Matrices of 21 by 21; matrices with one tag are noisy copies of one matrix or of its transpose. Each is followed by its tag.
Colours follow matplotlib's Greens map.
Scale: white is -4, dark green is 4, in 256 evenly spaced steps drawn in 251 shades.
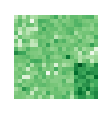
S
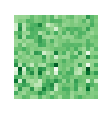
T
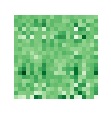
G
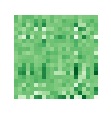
G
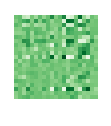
T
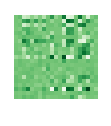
T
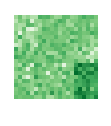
S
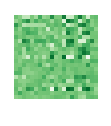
T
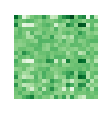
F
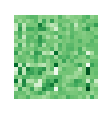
T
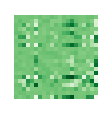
G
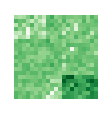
S
